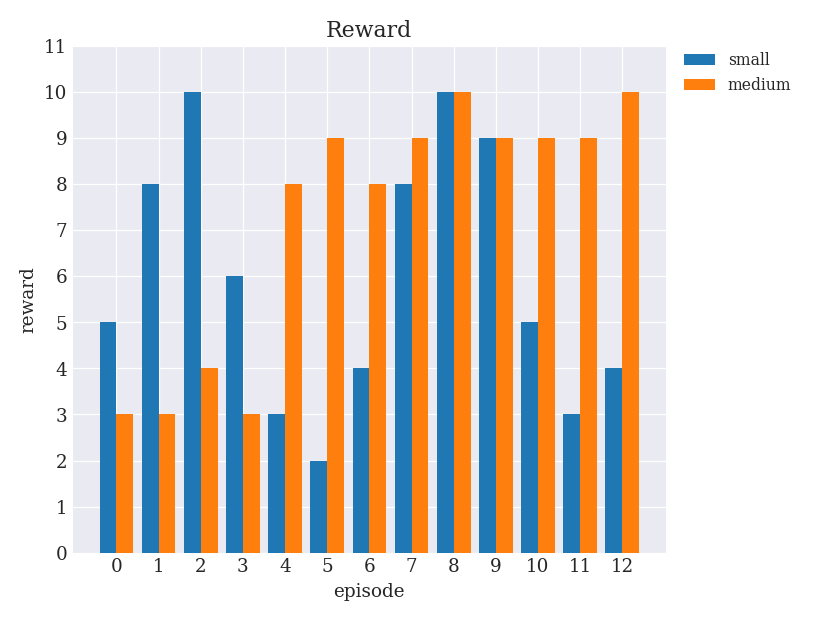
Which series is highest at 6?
medium
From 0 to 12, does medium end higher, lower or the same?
higher
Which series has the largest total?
medium
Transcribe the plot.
Title: Reward
x-axis: episode, ticks 0 1 2 3 4 5 6 7 8 9 10 11 12
y-axis: reward, ticks 0 1 2 3 4 5 6 7 8 9 10 11
Legend: small, medium
Values:
small: 5 8 10 6 3 2 4 8 10 9 5 3 4
medium: 3 3 4 3 8 9 8 9 10 9 9 9 10
